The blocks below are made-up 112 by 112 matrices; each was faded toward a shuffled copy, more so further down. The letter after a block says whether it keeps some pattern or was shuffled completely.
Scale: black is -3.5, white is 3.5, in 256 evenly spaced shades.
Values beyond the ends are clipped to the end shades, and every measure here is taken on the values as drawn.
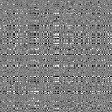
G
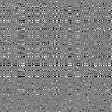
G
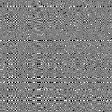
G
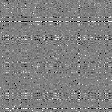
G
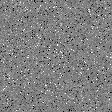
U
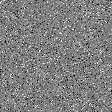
U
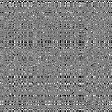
G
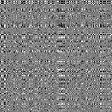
G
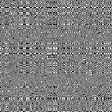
G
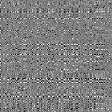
G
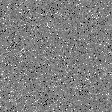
U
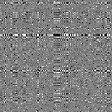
G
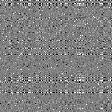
G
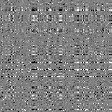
G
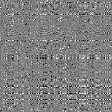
G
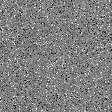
U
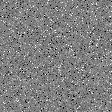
U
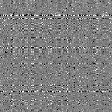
G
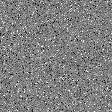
U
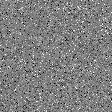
U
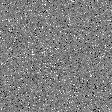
U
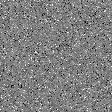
U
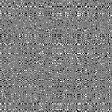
G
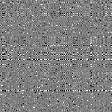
G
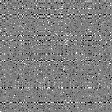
G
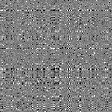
G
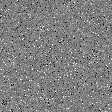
U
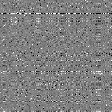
G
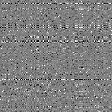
G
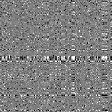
G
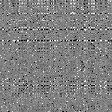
G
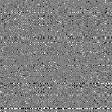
G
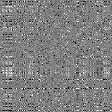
G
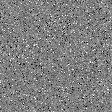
U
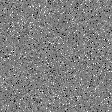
U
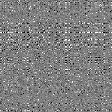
G
